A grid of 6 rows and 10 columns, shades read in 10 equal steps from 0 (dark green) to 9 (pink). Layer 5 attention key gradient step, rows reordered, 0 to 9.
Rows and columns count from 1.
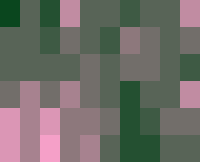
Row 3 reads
3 3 3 3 4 3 4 4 3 2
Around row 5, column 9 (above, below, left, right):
3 3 2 4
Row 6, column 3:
9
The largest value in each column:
8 6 9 7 6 4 5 4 4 7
